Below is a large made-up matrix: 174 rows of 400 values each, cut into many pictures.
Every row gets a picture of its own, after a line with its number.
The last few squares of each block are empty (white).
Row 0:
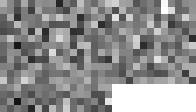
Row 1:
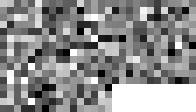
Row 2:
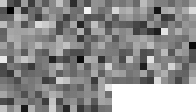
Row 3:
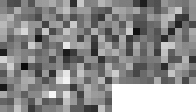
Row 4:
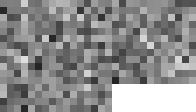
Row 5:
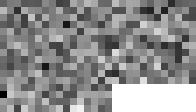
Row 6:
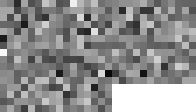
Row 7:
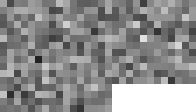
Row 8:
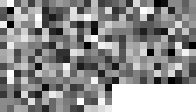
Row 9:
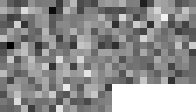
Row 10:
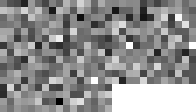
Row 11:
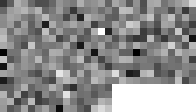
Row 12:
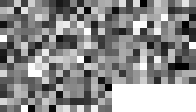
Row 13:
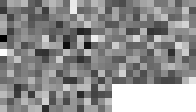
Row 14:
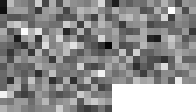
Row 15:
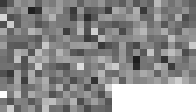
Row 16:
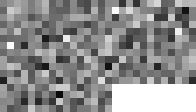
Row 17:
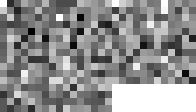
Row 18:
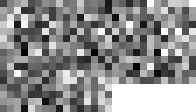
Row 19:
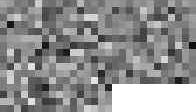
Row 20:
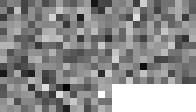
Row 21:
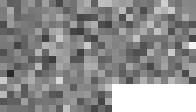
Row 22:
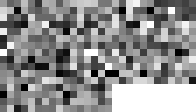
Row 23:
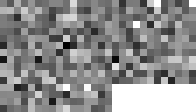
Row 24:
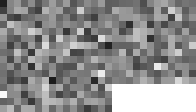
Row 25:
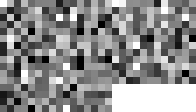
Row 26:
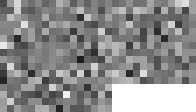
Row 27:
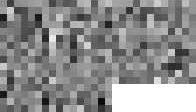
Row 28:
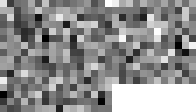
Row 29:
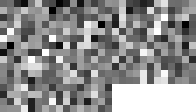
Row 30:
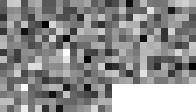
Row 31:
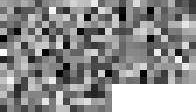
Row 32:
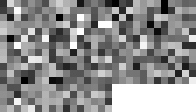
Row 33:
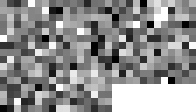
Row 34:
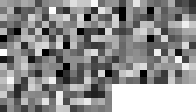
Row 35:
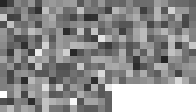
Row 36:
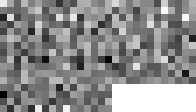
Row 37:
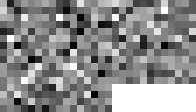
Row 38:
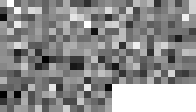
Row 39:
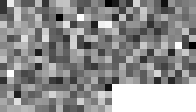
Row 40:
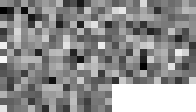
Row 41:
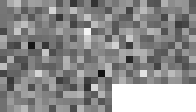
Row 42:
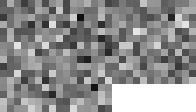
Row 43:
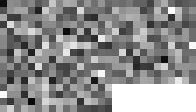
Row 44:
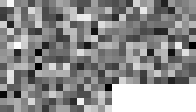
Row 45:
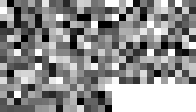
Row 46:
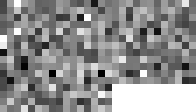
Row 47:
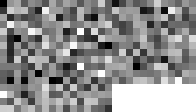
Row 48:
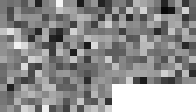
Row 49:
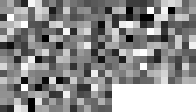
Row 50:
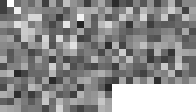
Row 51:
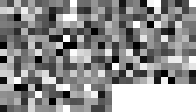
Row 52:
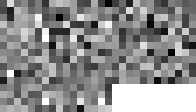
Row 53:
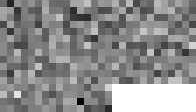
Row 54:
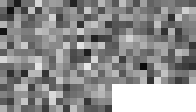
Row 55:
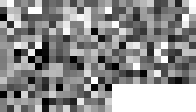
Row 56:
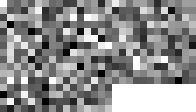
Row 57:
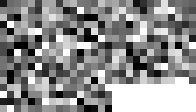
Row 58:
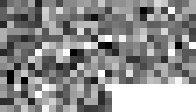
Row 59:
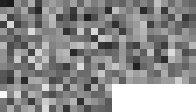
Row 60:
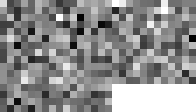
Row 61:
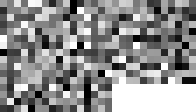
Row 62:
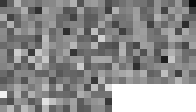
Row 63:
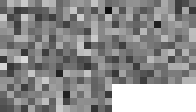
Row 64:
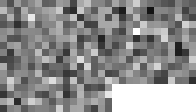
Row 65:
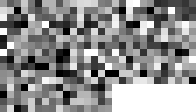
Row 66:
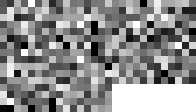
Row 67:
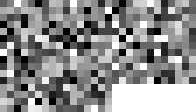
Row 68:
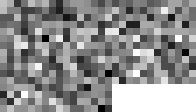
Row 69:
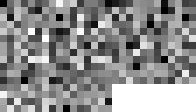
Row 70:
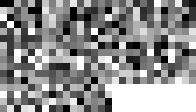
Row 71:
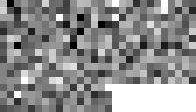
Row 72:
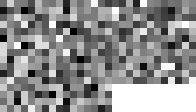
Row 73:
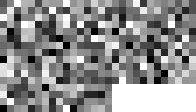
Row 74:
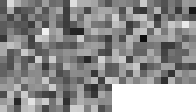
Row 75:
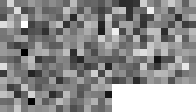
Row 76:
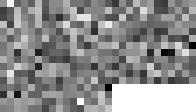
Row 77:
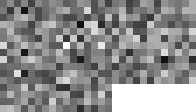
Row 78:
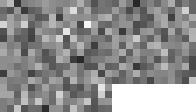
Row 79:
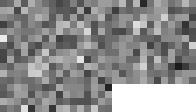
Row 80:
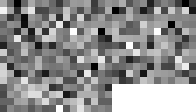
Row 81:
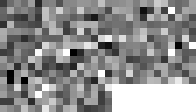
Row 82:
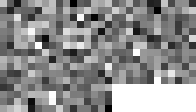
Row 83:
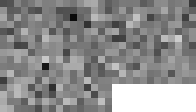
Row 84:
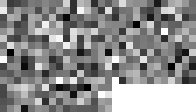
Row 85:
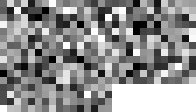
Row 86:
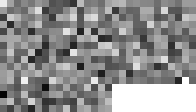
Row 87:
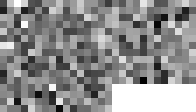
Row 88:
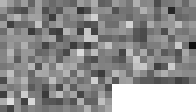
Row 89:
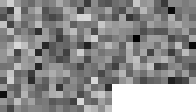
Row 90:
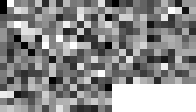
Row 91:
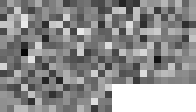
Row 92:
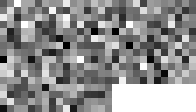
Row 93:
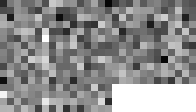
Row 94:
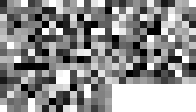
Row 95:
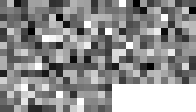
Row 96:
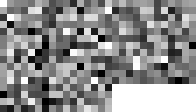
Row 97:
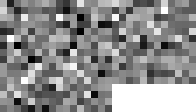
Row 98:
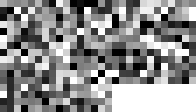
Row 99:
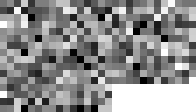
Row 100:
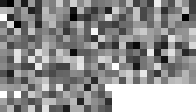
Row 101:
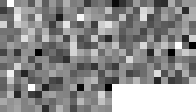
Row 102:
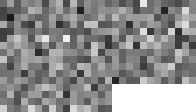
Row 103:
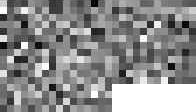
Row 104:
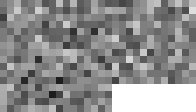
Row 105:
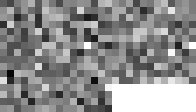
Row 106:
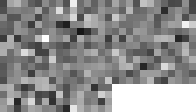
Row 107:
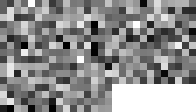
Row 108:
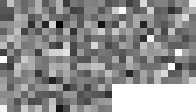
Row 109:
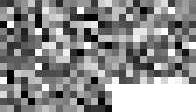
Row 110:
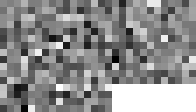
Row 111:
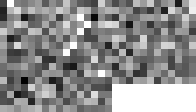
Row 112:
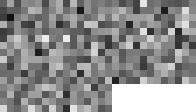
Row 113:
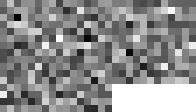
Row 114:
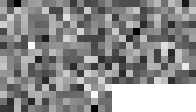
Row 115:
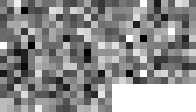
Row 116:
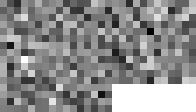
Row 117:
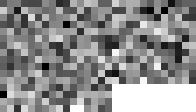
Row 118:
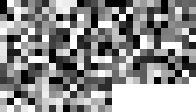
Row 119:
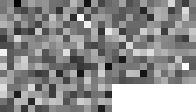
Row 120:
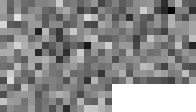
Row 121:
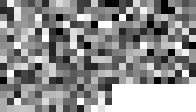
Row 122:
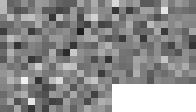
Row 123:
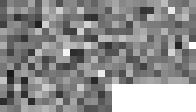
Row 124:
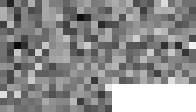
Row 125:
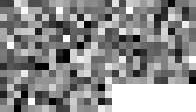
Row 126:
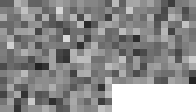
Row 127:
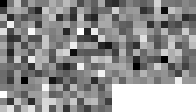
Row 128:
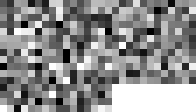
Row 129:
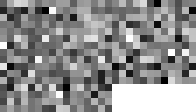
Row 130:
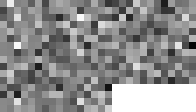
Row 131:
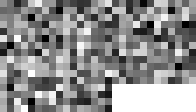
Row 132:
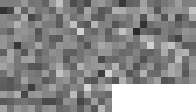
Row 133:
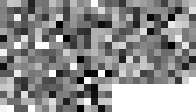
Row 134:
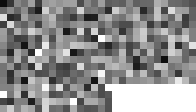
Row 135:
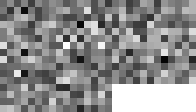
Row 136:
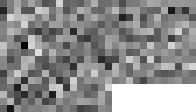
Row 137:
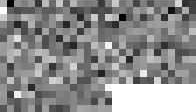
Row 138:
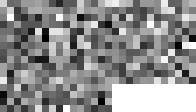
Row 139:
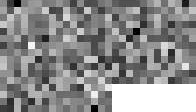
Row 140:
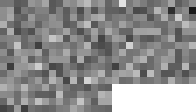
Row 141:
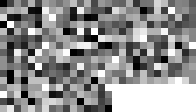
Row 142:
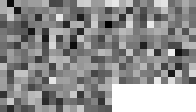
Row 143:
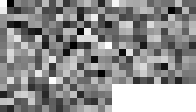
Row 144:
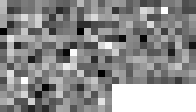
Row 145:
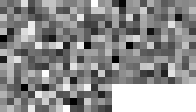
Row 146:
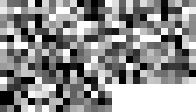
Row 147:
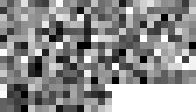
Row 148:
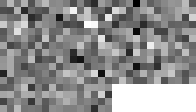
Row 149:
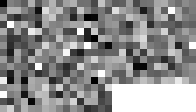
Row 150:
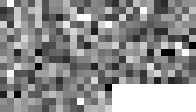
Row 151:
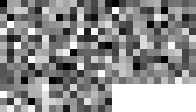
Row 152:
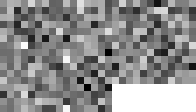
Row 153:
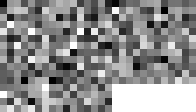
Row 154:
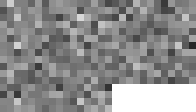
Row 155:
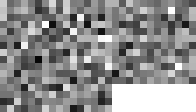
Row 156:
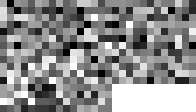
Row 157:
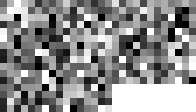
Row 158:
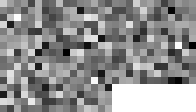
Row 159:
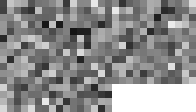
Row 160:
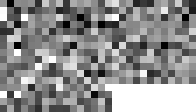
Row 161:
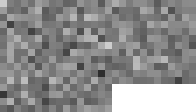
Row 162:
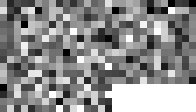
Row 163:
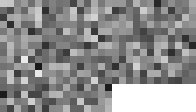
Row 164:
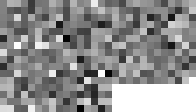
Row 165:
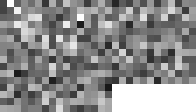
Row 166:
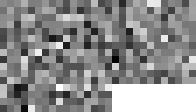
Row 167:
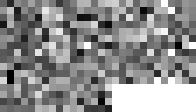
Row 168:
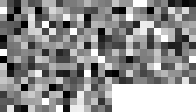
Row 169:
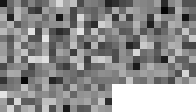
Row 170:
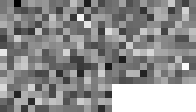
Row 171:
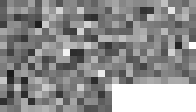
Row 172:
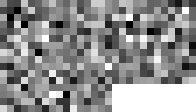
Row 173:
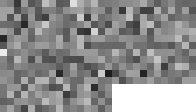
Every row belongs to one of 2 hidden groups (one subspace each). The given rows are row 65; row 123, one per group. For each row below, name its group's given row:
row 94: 65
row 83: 123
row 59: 123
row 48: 123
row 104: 65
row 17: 123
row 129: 65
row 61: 65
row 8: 123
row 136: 65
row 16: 65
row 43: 123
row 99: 65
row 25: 123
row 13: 65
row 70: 123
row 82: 65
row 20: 65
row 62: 123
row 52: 123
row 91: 65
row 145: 65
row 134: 123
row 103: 65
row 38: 123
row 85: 65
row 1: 123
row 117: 65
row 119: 65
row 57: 123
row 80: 65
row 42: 65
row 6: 65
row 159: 65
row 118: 123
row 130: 123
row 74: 65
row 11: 65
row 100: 123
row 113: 123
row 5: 65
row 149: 123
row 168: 65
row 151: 123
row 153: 123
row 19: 123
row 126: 65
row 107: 65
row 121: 123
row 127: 123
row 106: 65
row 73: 65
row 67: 65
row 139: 65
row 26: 65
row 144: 123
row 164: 65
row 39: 123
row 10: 65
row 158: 123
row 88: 123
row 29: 65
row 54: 65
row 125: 65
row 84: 65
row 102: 65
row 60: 123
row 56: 123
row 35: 123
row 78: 65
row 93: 123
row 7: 65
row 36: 123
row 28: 123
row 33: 65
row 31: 65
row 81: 123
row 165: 123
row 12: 65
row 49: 65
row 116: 65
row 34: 65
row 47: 123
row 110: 65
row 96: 123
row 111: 123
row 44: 123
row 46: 65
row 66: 65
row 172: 65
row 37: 123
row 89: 123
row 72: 65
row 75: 65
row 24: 123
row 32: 123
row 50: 123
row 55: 123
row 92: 65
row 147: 65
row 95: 65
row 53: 123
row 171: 123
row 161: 123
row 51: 65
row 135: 65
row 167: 123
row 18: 65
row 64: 65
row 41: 65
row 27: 123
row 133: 65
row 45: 123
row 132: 65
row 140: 65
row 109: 123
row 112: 65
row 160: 123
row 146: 123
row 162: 65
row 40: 65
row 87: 65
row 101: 123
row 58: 123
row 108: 65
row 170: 65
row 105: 123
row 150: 123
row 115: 65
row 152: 65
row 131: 65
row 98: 65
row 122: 123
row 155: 65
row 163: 123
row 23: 65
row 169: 123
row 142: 123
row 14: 123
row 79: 65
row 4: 65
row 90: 123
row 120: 123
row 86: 123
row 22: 65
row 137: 123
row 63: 65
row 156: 123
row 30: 65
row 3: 65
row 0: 123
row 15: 123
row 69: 123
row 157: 65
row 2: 65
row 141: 123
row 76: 123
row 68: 65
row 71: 123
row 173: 65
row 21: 123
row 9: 65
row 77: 65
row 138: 123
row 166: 65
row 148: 65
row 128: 65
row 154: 123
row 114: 65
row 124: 123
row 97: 123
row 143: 123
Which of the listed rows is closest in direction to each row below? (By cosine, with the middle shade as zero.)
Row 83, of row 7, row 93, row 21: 93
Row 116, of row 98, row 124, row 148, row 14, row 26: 98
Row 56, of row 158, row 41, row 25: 158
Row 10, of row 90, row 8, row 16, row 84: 84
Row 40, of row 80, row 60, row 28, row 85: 85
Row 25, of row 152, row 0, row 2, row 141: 0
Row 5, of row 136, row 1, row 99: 1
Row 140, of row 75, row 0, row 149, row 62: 0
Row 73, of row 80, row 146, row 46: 46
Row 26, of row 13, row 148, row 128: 148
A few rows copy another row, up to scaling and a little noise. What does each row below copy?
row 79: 12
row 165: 50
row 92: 73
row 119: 170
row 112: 102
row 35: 134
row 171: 123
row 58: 81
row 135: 77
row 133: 164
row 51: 23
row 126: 125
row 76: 150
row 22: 65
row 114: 139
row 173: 6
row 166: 110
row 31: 34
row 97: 37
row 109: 105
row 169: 69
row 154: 130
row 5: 117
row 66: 107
